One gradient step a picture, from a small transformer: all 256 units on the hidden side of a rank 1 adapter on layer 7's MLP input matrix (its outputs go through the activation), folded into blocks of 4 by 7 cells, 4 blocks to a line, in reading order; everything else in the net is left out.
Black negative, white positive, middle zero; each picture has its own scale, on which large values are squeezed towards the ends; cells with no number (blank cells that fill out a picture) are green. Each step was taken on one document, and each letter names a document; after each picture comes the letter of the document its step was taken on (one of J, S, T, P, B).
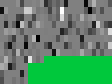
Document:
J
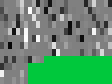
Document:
J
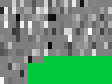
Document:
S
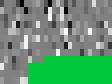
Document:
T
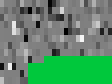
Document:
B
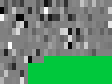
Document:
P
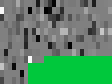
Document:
B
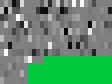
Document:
S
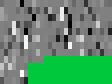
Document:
T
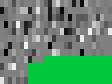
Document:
B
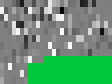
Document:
B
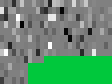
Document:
S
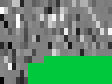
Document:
B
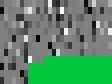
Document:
J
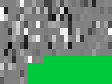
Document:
J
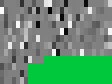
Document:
J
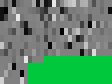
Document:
P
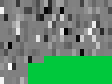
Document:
B
